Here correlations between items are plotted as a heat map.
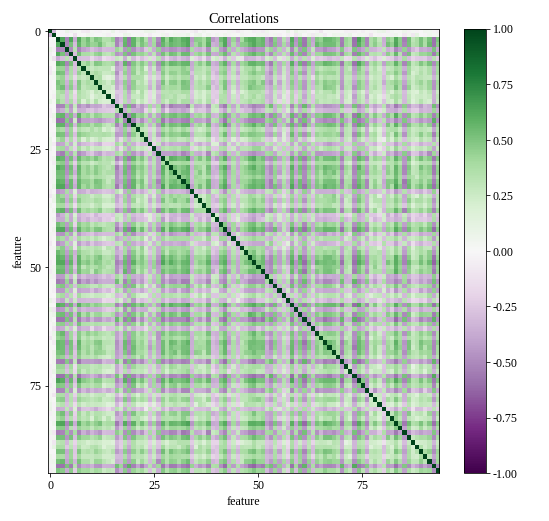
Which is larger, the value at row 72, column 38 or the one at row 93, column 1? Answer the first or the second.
the first
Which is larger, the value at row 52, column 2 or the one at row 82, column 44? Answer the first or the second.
the second
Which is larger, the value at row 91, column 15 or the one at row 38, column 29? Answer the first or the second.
the second
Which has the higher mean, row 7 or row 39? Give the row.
7
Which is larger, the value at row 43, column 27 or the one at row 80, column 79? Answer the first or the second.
the second
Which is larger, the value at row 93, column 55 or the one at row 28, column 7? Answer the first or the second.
the second
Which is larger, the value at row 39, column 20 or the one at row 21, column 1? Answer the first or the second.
the second
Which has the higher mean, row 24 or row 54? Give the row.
54
